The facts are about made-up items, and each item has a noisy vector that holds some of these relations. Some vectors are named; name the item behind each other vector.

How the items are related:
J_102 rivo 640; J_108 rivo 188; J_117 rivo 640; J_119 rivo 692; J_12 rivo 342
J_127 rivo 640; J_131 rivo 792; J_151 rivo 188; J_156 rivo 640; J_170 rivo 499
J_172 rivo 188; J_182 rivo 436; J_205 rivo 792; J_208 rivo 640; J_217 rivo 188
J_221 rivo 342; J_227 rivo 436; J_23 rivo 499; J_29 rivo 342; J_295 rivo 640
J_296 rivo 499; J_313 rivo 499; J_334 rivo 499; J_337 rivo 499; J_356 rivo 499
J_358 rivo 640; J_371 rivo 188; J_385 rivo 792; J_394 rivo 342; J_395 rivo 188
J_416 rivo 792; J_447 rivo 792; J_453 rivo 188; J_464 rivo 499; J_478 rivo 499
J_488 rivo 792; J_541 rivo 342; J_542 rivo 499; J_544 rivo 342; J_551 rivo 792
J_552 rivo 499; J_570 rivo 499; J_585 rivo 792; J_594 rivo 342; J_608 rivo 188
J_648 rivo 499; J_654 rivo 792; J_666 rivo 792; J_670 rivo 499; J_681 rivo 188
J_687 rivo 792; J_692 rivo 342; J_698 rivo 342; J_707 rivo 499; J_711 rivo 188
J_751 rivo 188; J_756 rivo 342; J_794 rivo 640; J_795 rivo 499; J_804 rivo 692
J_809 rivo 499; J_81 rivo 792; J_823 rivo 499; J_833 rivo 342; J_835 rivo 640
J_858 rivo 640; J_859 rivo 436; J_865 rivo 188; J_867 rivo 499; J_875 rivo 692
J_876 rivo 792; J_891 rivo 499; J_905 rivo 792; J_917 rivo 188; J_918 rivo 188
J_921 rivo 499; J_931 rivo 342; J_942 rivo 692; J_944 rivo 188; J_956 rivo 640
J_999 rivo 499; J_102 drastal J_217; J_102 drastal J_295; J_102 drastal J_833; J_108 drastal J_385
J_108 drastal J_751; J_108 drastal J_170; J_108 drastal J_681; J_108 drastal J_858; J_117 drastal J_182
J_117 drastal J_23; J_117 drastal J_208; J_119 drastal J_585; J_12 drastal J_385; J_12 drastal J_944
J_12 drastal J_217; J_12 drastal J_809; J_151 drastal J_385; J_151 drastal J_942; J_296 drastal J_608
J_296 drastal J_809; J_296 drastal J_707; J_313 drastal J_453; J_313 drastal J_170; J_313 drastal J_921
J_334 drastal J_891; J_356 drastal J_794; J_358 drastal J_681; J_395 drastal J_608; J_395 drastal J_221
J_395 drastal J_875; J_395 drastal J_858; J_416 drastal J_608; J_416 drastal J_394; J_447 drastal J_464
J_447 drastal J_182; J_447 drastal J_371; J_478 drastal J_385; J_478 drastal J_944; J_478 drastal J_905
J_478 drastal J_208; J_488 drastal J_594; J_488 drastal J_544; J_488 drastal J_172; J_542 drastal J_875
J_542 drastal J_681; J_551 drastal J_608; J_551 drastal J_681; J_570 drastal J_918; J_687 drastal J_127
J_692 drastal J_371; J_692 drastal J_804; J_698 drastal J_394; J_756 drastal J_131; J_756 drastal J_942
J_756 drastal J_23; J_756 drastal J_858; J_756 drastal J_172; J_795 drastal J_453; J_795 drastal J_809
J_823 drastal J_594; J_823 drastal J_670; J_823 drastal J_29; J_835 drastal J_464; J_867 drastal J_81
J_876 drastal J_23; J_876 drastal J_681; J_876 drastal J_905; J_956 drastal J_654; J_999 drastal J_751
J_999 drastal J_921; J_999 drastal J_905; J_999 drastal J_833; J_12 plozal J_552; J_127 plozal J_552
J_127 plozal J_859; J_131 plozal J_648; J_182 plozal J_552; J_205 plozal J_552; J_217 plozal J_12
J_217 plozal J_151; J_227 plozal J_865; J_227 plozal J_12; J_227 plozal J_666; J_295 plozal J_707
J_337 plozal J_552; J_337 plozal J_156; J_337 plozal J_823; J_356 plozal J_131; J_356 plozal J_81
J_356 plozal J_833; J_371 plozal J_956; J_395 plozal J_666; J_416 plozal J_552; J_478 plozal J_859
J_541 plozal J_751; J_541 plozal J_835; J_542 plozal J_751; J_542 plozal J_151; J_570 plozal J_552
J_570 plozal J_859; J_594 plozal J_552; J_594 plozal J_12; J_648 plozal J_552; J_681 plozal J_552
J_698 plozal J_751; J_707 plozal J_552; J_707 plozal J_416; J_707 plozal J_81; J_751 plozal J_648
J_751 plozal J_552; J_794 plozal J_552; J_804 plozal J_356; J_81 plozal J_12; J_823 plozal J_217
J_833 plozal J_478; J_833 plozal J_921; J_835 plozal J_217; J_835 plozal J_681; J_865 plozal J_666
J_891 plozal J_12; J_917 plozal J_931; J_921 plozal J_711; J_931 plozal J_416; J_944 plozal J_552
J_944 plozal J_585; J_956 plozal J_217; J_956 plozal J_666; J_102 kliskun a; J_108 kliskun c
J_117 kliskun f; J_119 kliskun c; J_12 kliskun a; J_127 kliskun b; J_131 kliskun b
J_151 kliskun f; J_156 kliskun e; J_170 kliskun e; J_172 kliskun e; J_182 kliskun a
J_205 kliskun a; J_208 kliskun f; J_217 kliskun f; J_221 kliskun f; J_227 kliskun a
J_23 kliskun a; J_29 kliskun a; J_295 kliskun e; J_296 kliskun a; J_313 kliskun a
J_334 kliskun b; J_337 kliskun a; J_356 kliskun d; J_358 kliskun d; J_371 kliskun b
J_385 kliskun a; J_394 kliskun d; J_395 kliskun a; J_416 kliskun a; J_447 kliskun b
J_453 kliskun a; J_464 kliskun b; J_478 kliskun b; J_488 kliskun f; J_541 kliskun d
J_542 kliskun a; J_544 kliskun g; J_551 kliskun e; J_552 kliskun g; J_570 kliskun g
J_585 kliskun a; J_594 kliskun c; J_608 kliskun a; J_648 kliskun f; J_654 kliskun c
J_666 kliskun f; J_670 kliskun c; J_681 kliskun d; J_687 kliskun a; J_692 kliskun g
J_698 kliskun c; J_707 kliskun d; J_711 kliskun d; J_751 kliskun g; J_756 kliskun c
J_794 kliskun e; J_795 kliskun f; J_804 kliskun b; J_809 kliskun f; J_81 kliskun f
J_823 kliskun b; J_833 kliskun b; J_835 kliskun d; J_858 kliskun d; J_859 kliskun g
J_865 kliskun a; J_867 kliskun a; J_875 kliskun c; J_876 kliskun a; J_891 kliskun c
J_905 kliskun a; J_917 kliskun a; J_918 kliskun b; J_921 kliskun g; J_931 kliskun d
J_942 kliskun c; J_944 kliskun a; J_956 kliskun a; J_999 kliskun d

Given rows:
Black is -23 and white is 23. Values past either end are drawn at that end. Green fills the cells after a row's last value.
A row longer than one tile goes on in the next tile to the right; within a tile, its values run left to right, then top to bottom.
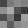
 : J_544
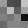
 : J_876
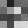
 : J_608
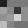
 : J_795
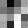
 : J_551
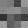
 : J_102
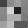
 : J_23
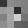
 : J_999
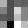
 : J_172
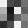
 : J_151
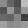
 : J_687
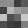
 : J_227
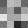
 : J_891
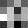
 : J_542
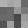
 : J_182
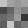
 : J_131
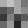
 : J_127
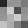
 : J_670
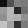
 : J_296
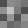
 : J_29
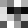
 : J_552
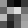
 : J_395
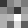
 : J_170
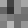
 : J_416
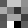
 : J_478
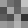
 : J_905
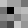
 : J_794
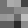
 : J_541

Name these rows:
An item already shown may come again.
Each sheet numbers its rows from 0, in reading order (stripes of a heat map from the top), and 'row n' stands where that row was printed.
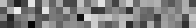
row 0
J_371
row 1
J_681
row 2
J_876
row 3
J_648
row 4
J_356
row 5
J_182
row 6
J_698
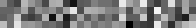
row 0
J_488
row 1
J_447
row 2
J_865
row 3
J_756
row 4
J_804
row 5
J_217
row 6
J_751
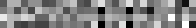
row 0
J_891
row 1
J_227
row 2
J_931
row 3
J_570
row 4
J_570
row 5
J_81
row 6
J_666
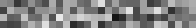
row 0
J_227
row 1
J_654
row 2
J_891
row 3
J_707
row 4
J_918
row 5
J_108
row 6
J_205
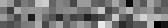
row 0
J_835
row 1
J_833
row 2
J_102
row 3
J_453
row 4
J_956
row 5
J_823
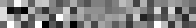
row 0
J_552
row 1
J_478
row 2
J_542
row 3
J_221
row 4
J_594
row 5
J_711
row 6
J_12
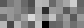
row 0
J_221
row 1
J_337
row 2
J_931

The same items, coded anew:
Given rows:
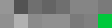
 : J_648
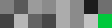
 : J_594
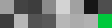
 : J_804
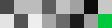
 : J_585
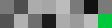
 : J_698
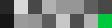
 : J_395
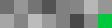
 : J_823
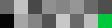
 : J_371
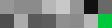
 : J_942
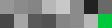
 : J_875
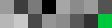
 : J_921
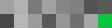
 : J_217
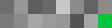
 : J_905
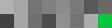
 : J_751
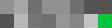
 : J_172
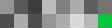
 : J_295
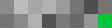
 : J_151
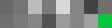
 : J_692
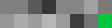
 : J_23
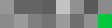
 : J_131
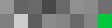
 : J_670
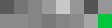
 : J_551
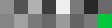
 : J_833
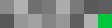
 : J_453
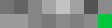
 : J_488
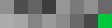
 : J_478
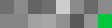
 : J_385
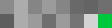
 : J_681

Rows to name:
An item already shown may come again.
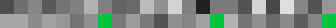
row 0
J_999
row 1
J_756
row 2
J_859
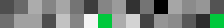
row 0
J_541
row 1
J_921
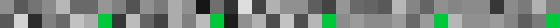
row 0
J_654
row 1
J_594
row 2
J_395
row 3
J_131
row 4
J_552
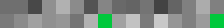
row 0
J_205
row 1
J_707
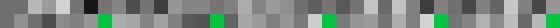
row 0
J_756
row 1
J_478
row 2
J_681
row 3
J_394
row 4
J_182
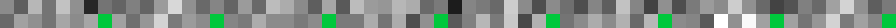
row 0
J_221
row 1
J_416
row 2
J_102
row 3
J_666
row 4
J_227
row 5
J_182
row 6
J_931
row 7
J_416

